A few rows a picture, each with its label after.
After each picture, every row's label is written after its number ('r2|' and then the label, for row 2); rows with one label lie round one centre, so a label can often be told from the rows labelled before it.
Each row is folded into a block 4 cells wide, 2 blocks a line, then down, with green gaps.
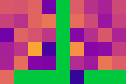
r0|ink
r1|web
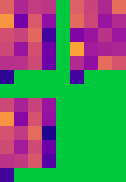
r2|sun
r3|web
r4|sun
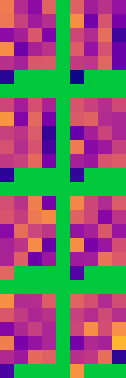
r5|web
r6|sun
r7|sun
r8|web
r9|ink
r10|web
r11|web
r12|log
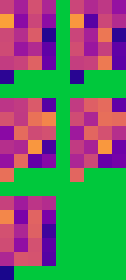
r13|sun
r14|sun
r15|ink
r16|ink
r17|sun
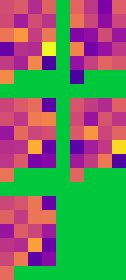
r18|log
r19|web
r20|ink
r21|log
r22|ink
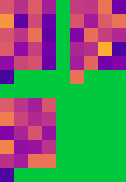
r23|sun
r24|ink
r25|web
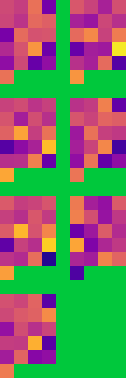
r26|ink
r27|log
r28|log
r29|ink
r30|log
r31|web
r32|ink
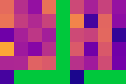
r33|web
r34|sun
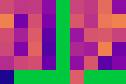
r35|sun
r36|ink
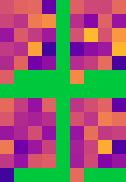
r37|ink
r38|log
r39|web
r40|ink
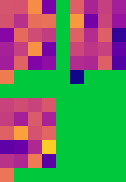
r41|ink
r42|sun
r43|log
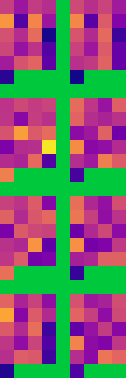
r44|sun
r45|sun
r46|log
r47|web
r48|ink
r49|web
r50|sun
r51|web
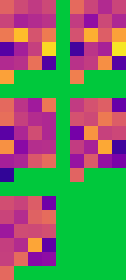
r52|log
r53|log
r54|web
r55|ink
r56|ink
